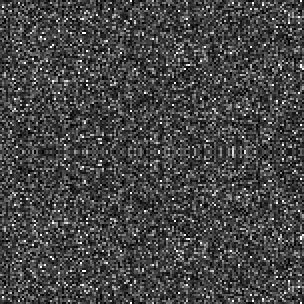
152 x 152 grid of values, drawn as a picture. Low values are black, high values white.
There are no regular stripes. The grain is fine, like static. No single row or column stands out from its neighbours. It is mirror symmetric from top to bottom. Most values sit low, with a long tail of high ones. On average the colour sits 30% of the way up the scale.
